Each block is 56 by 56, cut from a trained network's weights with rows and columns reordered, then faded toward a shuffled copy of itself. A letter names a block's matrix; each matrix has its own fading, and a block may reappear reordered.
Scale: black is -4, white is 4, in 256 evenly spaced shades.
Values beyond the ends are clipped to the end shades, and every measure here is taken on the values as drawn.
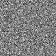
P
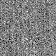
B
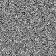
P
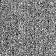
B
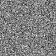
P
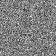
P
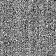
B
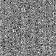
B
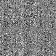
B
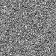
P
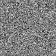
P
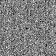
B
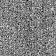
B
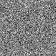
P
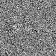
P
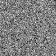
P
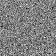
P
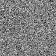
P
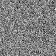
P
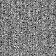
B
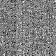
B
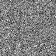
P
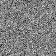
P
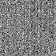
B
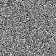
P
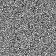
P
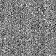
B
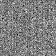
B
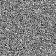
P
